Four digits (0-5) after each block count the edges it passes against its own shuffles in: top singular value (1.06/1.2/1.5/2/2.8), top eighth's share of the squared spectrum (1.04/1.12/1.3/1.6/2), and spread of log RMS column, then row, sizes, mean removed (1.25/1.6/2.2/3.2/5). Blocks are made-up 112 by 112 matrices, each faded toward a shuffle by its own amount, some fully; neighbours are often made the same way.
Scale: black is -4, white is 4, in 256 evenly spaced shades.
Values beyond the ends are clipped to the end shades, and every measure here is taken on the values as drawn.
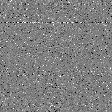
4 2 0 1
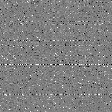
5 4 1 2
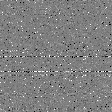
4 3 0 2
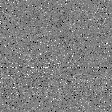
3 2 0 1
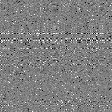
5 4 1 3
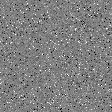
1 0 0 0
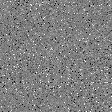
3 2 0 1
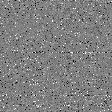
3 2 0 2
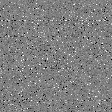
3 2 0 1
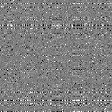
5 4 2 3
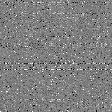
4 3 1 2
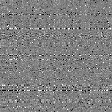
5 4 2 3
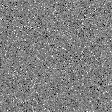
3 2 0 0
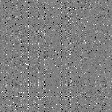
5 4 3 2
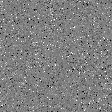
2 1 0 0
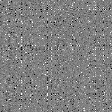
4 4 2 2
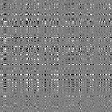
5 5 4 4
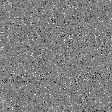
3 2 0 1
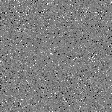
3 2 0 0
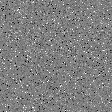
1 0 0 0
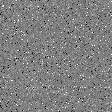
2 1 0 0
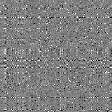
5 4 2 3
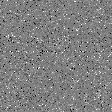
3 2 0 1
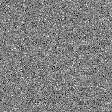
3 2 1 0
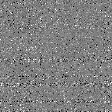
2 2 2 3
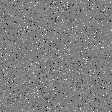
0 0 0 0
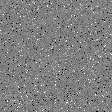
1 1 0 0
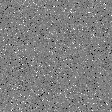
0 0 0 0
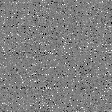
3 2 1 1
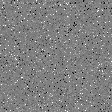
2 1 0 0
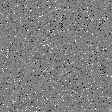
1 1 0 0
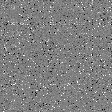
3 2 1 1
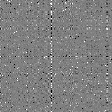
5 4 2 2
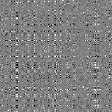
5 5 3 3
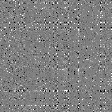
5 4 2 2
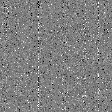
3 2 2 0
